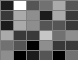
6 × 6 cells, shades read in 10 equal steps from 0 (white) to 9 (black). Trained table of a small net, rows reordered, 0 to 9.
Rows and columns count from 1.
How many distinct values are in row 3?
5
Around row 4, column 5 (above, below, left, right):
6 7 2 4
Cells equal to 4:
5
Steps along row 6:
up down down up down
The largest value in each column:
8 9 9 8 9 7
